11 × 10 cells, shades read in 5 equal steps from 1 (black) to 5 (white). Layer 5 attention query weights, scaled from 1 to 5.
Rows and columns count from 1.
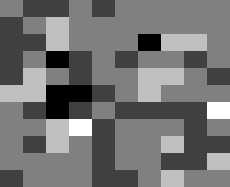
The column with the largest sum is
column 8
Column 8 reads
3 3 4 3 4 3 2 3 4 2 4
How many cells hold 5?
2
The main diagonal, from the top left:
3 3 4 2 3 3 2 3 2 4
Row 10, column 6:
3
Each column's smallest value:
2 2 1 1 2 2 1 2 2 2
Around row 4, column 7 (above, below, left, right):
1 4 2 3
